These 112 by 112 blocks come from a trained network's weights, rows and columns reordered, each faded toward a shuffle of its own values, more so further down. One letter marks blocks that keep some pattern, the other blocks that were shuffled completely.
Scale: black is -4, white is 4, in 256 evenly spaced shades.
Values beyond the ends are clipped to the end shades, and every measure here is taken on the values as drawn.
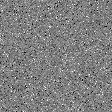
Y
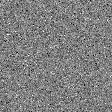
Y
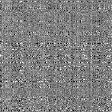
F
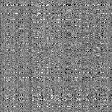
F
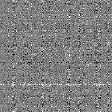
F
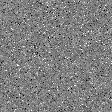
Y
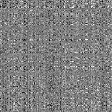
F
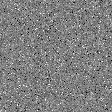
Y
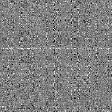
F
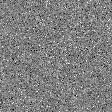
Y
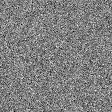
Y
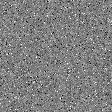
Y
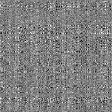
F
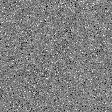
Y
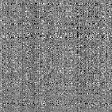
F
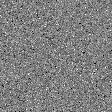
Y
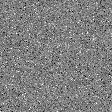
Y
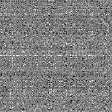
F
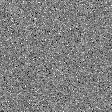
Y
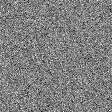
Y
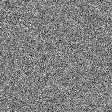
Y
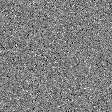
Y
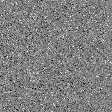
Y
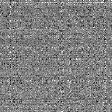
F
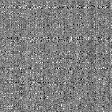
F
